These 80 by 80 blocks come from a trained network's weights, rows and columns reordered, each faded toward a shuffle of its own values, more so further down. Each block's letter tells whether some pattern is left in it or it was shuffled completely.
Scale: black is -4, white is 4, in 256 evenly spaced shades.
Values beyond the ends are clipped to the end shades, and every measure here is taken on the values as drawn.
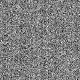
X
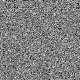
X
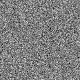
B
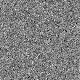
B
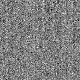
X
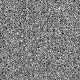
X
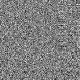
X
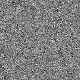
X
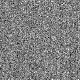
X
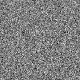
X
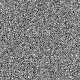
B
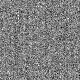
X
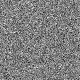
B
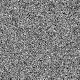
B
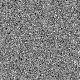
B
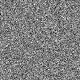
X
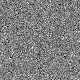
B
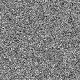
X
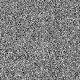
X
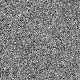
B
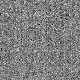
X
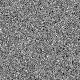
B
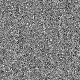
X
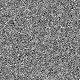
B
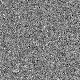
B
